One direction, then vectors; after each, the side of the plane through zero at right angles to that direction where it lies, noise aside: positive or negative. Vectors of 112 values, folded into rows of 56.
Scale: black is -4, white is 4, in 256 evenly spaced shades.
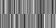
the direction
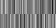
positive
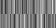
negative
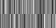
positive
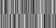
negative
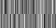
negative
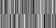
negative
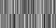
negative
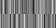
negative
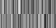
negative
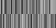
negative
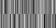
negative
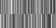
negative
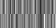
positive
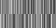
negative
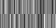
positive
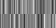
positive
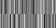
negative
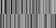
negative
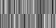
positive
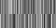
negative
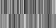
negative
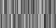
negative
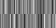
positive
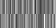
positive
